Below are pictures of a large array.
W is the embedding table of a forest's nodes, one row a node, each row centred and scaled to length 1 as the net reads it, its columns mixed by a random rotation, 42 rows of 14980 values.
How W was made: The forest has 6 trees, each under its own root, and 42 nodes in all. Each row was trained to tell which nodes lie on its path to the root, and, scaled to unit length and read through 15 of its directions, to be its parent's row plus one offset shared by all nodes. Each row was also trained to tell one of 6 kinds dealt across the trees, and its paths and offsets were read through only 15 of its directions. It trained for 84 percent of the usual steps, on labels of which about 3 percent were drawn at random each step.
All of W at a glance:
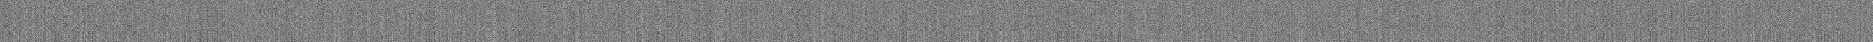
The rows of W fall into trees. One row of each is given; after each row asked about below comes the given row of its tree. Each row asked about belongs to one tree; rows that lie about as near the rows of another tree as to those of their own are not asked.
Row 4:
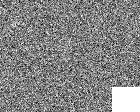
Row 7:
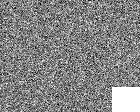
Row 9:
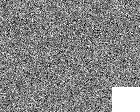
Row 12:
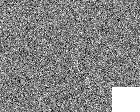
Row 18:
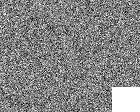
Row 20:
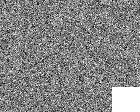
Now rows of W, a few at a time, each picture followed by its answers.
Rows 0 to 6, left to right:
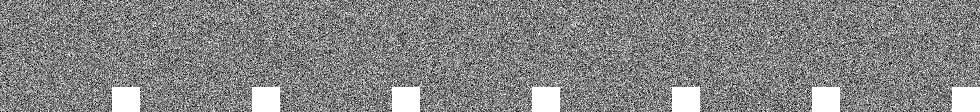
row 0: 18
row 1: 4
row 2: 4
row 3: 9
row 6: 9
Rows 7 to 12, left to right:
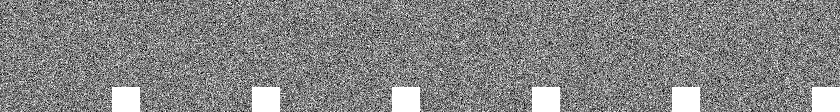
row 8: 20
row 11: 7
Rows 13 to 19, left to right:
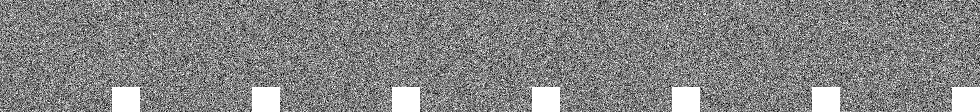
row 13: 7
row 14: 20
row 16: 4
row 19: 7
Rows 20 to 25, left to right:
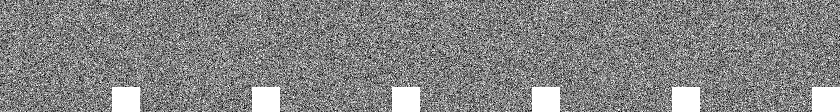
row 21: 7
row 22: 18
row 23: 4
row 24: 7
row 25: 4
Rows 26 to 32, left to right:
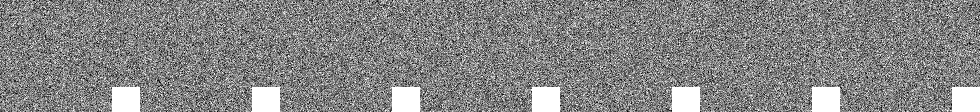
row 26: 4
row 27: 12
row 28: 20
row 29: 7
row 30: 4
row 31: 7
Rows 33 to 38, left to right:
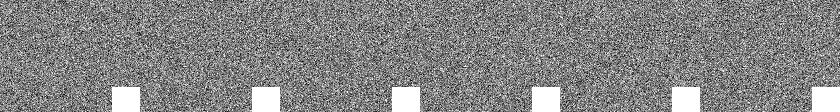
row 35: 12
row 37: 9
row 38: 7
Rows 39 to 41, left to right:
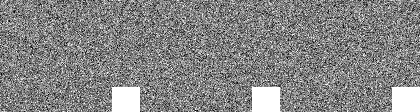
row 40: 18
